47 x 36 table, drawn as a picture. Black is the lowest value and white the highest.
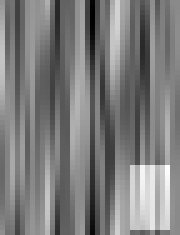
Odd patch: higher, in the bottom right. Ninth with the highest average: bottom right. Grain: streaks running down. Mirror symmetry: none.
